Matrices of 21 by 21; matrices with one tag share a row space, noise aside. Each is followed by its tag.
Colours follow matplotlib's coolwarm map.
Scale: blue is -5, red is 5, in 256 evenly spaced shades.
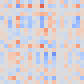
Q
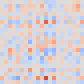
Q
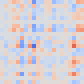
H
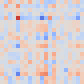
Q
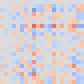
H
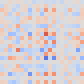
Q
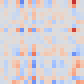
H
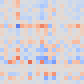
Q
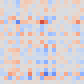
Q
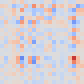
H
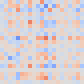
Q
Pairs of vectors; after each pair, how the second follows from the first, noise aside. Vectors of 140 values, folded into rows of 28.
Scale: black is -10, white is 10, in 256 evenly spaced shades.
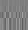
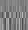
scaled up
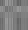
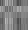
scaled up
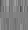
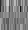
scaled up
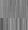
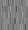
shuffled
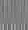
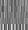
scaled up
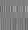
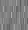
shuffled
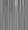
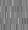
shuffled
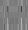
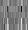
scaled up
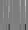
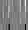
scaled up
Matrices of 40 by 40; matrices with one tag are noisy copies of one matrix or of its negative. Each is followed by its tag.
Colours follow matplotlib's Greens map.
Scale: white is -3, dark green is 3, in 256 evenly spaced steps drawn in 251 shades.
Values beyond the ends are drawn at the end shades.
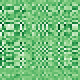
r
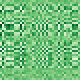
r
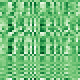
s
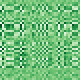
r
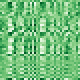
s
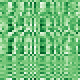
s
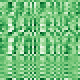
s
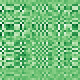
r
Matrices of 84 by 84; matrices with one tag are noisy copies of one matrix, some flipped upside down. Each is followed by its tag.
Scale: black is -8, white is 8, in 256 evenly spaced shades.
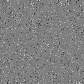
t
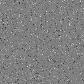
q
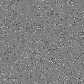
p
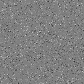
p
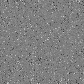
t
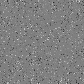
t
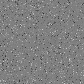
q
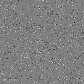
p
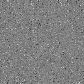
t
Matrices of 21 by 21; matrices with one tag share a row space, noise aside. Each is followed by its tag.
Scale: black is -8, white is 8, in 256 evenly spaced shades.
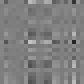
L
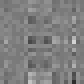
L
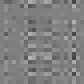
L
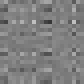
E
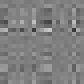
E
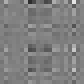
L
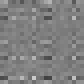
E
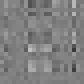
L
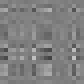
E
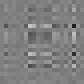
L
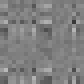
E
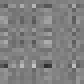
E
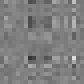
L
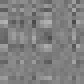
E
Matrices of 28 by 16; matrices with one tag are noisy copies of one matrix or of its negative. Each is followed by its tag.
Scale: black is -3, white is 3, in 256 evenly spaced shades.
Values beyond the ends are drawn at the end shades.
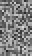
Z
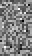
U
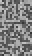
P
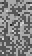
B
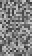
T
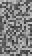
U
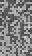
B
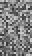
B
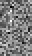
Z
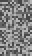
Z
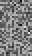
Z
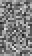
U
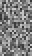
T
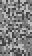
T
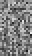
B
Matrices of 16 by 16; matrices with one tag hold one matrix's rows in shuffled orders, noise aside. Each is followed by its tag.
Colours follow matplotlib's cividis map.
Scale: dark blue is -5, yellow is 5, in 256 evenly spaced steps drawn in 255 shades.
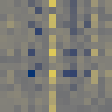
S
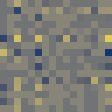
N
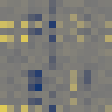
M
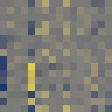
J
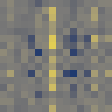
S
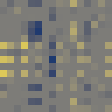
M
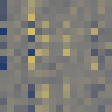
J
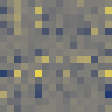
N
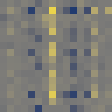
S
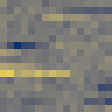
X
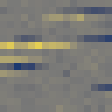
X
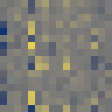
J
